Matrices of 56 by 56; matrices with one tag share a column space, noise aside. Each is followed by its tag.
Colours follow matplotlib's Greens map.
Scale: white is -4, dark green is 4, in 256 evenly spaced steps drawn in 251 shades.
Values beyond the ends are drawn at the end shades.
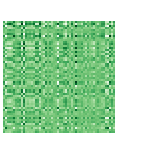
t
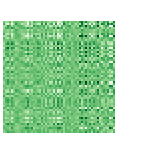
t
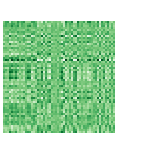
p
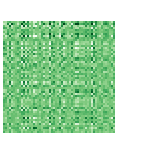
t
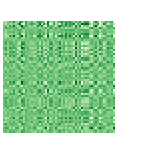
t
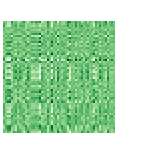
p
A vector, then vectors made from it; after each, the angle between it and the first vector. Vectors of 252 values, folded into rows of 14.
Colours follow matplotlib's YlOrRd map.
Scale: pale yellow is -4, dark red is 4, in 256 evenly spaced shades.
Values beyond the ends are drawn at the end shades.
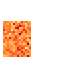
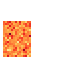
partly opposed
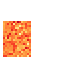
nearly opposite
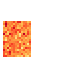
partly opposed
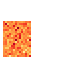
orthogonal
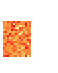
nearly opposite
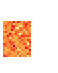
nearly opposite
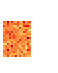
orthogonal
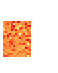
nearly opposite
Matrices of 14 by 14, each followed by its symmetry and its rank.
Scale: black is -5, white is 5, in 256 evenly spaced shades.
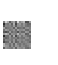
antisymmetric, rank two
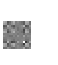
symmetric, rank two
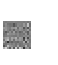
neither, rank three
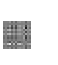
antisymmetric, rank two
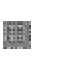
antisymmetric, rank two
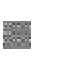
neither, rank two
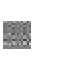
neither, rank two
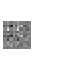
antisymmetric, rank two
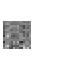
neither, rank three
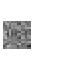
neither, rank three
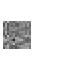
neither, rank three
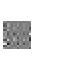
neither, rank two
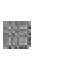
symmetric, rank two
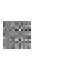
neither, rank two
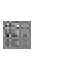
antisymmetric, rank two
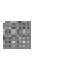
symmetric, rank two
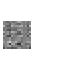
neither, rank three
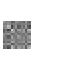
symmetric, rank two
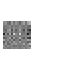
neither, rank two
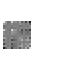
symmetric, rank two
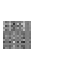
neither, rank two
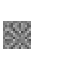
antisymmetric, rank two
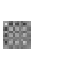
symmetric, rank two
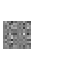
neither, rank two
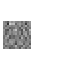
neither, rank three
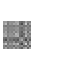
symmetric, rank two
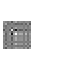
symmetric, rank two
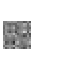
antisymmetric, rank two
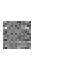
neither, rank three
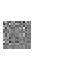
antisymmetric, rank two
